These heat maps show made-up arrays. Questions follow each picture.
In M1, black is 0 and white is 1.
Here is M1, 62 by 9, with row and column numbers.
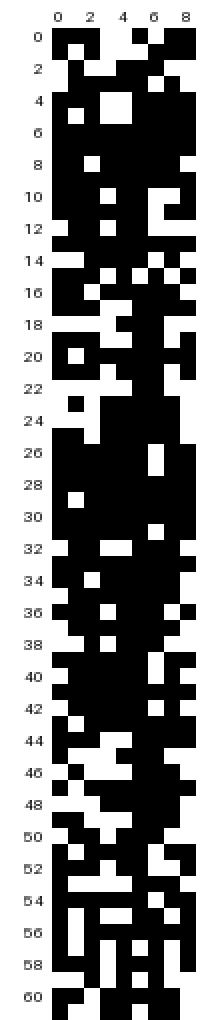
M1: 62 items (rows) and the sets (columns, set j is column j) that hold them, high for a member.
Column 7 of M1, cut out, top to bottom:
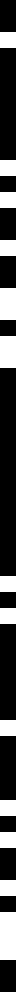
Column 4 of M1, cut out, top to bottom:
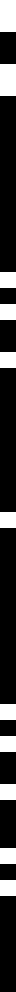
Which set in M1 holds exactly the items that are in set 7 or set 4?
3
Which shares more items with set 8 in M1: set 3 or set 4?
set 3
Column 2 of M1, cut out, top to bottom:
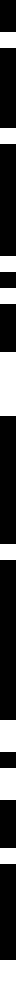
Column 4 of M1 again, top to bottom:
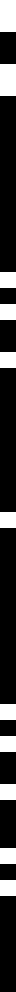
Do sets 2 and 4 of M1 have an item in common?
yes
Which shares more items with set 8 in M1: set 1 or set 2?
set 2
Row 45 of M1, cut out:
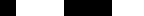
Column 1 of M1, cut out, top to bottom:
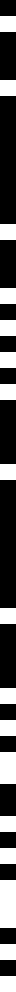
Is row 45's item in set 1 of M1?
yes
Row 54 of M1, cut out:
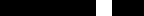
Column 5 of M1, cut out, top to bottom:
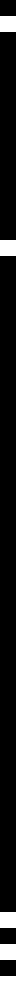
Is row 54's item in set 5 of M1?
no
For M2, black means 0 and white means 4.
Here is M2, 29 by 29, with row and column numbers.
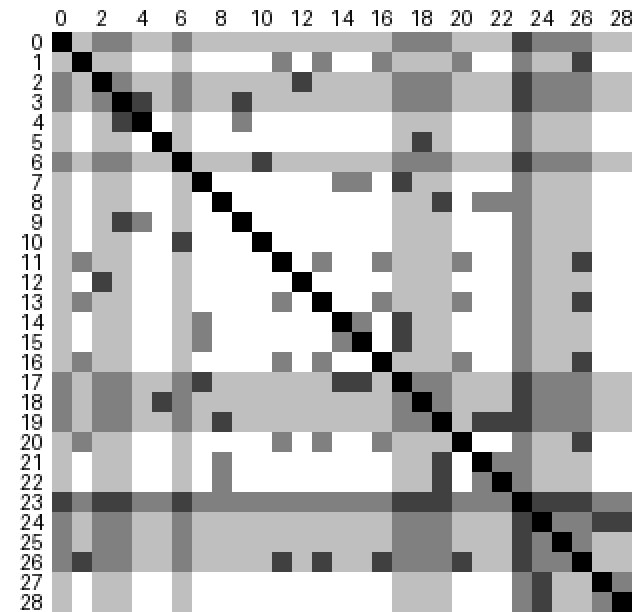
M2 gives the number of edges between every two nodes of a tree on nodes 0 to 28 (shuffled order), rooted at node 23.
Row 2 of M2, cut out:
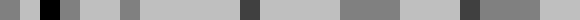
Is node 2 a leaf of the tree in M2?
no
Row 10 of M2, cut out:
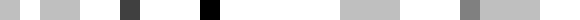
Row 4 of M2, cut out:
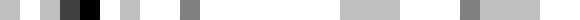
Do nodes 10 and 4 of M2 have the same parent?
no
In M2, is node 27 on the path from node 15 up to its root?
no
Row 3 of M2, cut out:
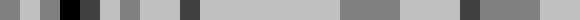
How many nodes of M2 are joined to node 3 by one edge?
3
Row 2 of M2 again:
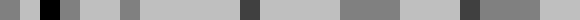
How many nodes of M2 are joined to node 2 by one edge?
2
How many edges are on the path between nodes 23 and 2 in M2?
1
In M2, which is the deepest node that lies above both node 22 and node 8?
19
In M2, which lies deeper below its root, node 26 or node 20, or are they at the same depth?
node 20
